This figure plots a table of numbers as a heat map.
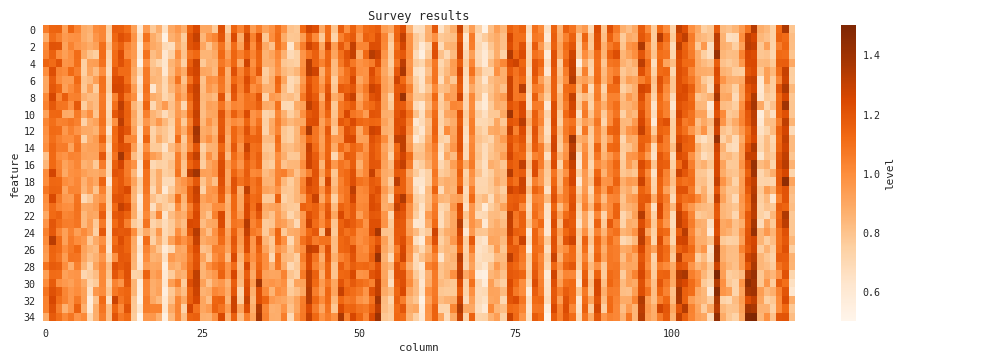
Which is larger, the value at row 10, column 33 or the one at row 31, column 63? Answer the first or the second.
the first
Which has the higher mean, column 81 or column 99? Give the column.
81
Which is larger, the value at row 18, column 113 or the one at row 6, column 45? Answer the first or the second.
the first
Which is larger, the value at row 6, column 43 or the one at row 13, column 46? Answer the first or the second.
the first
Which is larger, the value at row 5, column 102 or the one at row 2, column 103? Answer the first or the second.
the first
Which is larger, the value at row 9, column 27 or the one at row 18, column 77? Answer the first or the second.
the first
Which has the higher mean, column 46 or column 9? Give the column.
9
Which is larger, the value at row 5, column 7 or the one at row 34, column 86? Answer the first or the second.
the second
